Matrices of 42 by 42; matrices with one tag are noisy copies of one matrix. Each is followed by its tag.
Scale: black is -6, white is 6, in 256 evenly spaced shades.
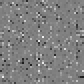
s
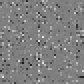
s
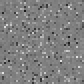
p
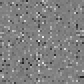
s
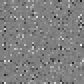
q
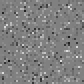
p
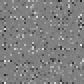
q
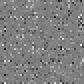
q
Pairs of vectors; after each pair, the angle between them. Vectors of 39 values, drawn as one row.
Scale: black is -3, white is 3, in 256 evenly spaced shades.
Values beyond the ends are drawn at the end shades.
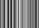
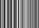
nearly parallel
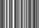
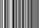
partly opposed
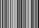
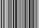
partly opposed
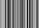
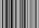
orthogonal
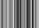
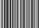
orthogonal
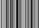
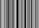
partly aligned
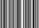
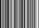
partly opposed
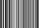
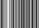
orthogonal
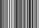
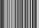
partly aligned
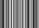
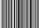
orthogonal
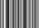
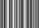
nearly opposite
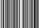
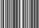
nearly parallel
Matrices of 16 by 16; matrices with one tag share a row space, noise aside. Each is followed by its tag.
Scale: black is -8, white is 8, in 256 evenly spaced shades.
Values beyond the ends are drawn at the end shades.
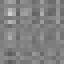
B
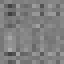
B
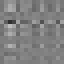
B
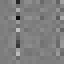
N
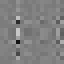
N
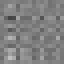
B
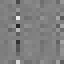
N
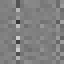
N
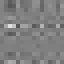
B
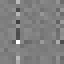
N
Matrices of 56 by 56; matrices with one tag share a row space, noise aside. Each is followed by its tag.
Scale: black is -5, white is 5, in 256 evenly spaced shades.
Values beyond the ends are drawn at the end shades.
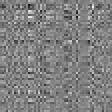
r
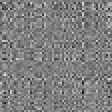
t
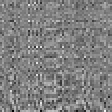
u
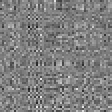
u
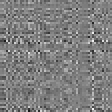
r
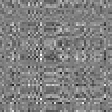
u
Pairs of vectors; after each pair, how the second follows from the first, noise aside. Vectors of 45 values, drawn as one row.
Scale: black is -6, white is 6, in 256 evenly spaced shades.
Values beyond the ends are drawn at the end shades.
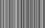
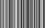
scaled up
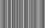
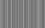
shrunk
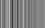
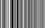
scaled up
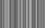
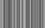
wrapped around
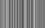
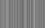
shrunk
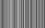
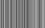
wrapped around
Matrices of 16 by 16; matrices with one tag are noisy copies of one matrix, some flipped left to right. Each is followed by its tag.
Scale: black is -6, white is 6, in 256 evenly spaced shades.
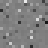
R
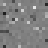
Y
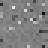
Y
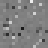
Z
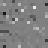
Y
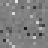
Z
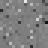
R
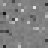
Y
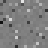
R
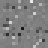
Z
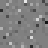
R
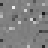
Y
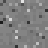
R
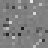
Z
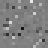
Z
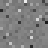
R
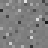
R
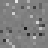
Z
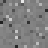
R
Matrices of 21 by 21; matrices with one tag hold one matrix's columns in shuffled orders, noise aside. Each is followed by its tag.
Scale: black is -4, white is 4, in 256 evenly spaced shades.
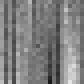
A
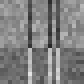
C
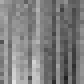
A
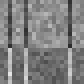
C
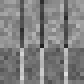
C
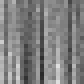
A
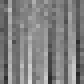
A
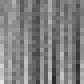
A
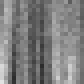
A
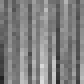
A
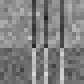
C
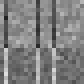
C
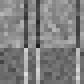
C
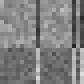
C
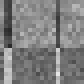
C
